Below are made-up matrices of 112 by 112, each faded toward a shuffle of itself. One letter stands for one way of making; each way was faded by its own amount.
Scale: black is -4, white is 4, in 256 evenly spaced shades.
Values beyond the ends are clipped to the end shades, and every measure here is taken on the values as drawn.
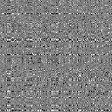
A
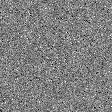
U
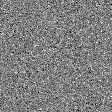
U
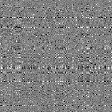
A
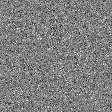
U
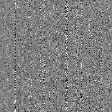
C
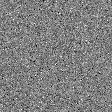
U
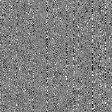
C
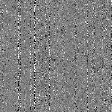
C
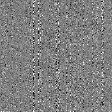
C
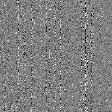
C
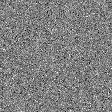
U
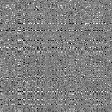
A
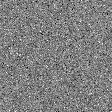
U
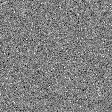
U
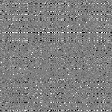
A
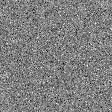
U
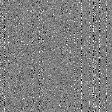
C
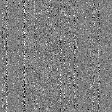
C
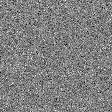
U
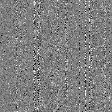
C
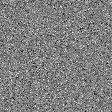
U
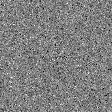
U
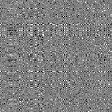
A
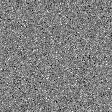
U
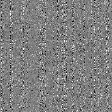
C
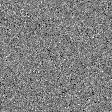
U
